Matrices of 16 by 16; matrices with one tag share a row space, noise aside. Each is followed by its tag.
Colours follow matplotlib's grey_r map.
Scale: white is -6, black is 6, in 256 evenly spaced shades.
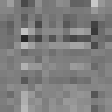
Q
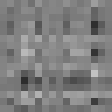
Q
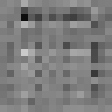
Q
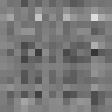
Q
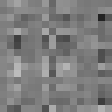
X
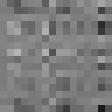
X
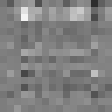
Q
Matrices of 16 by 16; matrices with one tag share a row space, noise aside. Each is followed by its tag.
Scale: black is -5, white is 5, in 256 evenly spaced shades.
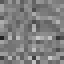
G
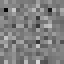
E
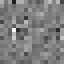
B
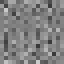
E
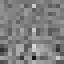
G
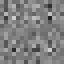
E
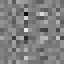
B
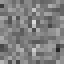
G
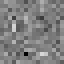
B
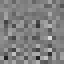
E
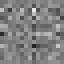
G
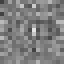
G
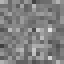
G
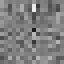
G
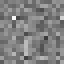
B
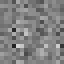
B
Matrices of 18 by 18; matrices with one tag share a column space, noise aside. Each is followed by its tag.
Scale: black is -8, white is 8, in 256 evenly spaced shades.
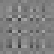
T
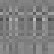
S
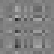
T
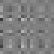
T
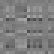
T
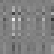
S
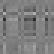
S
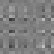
T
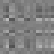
T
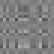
T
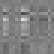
S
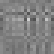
S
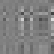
S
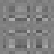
T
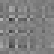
T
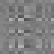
T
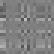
T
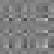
T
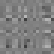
T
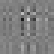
S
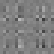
T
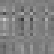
S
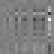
S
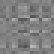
T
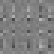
T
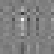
S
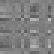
T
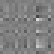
T
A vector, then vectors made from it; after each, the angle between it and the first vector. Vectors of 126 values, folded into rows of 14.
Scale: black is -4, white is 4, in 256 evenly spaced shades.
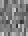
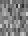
orthogonal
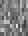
partly opposed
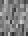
nearly opposite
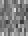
nearly parallel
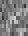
orthogonal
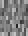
nearly parallel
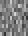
orthogonal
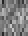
partly opposed
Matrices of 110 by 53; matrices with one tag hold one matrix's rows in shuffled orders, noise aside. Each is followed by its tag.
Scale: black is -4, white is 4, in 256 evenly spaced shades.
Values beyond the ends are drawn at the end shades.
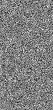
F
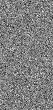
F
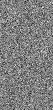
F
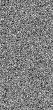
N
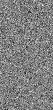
F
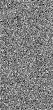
N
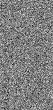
N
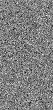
F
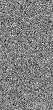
F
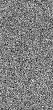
F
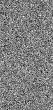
N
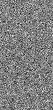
F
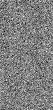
N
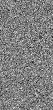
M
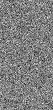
F
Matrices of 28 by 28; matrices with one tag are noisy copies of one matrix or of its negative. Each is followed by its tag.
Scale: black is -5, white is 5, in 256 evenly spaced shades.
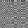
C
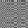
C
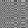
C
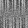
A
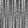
A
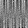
A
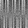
A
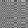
C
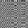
C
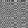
C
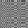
C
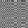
C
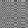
C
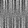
A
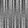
A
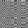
C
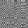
C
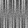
A
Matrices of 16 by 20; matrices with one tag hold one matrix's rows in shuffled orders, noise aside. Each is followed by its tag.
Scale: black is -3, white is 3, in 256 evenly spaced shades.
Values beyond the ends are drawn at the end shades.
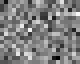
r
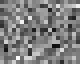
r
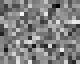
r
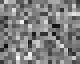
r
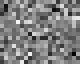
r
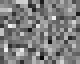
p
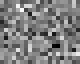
r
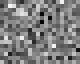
p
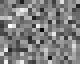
p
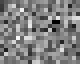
r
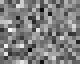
p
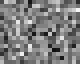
r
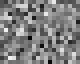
p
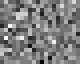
p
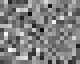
p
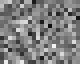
p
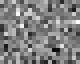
r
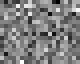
r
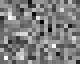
p
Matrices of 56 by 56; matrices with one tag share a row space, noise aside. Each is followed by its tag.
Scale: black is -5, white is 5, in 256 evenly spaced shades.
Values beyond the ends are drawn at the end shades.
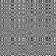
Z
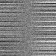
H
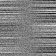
H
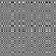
Z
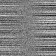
H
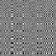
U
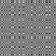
Z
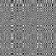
U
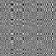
U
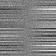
H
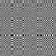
U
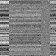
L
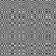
Z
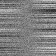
H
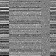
L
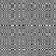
Z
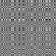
Z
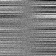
H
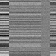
L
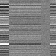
L
